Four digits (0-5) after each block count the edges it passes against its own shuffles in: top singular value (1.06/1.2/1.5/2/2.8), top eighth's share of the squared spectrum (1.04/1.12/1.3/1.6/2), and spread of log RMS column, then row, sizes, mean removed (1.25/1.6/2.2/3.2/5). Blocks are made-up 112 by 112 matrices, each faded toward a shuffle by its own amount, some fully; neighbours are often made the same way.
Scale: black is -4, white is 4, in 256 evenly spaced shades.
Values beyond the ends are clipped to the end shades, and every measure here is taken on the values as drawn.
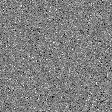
0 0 0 0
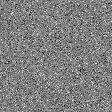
0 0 0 0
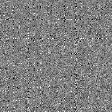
2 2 3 3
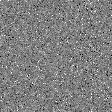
0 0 1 0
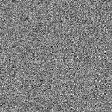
3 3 1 2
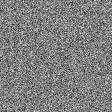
0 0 0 0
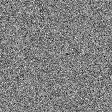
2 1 0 0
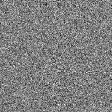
3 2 1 1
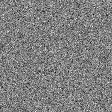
0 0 0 0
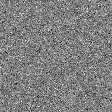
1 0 0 0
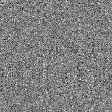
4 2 1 1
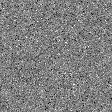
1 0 0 0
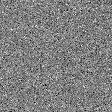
1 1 0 0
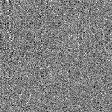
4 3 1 1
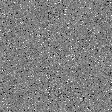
1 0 1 0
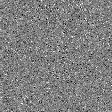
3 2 0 0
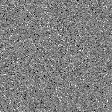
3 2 0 0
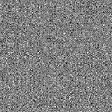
4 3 2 2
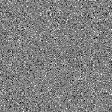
4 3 2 1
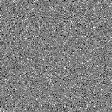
4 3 1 1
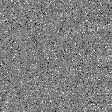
3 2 0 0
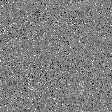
2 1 0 0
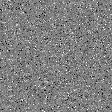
2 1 0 0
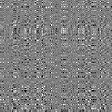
5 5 4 4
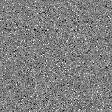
3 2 1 0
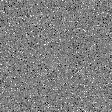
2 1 1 0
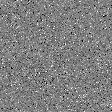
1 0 0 0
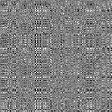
5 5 4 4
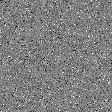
2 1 0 0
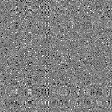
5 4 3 2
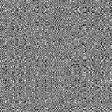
5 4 3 3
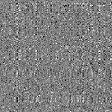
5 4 3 2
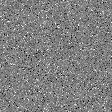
1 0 0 0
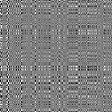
5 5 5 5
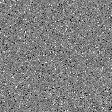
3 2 0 0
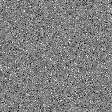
0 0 0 0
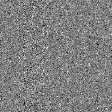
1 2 3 0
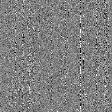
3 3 4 0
